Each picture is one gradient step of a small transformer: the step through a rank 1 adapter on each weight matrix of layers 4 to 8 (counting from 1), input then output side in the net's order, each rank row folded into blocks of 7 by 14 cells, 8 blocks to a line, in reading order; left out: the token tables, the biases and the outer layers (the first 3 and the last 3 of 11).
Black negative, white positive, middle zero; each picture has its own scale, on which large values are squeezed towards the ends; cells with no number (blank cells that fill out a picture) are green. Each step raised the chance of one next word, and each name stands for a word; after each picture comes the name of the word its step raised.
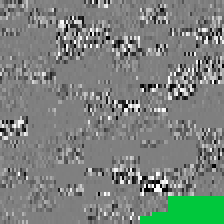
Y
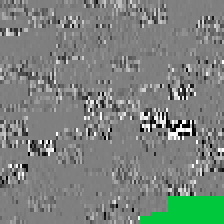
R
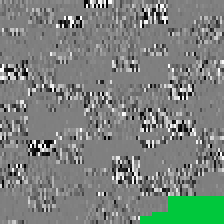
R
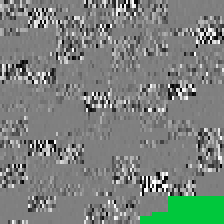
Y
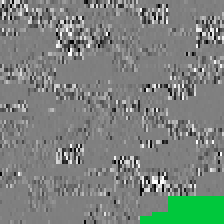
Y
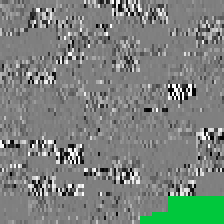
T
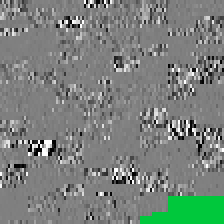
R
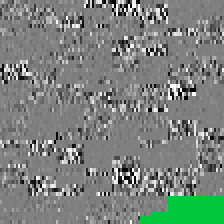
T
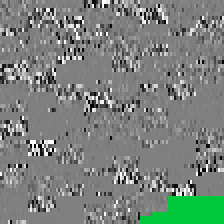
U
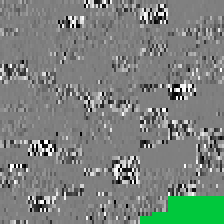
R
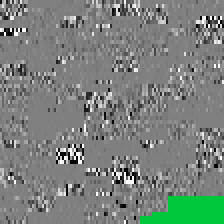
T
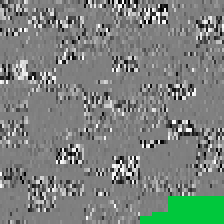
T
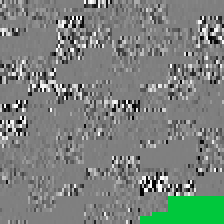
Y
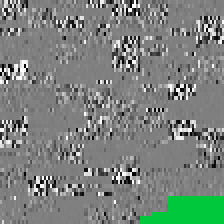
T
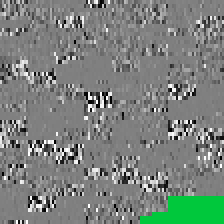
U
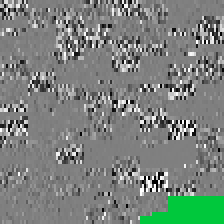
Y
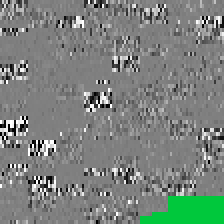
U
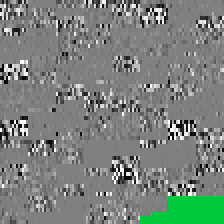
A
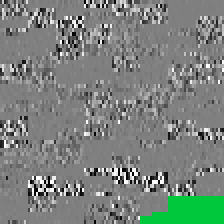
A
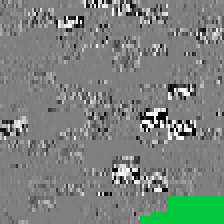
A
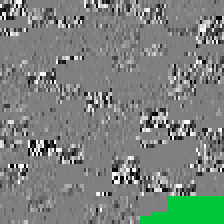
R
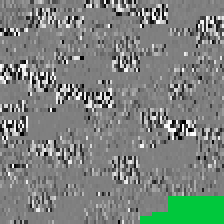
U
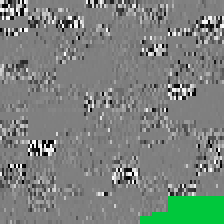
R
